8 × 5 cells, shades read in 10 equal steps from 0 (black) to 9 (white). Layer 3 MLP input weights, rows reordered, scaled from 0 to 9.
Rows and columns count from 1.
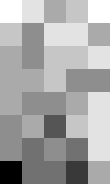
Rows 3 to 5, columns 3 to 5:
7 7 8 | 7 5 5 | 5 6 8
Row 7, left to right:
5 4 5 4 8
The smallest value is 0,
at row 8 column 1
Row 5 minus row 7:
1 1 0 2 0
